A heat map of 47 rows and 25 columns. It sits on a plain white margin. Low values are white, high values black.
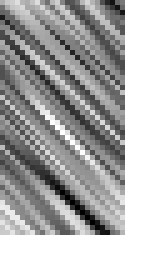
There is no overall slope. The grain runs diagonally down to the right. Neither half mirrors the other.
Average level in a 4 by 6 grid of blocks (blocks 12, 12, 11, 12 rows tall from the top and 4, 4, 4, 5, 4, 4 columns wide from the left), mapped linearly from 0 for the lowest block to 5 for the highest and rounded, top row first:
4 2 2 3 3 5 / 4 3 3 4 3 4 / 5 4 2 1 3 4 / 0 2 4 3 3 0
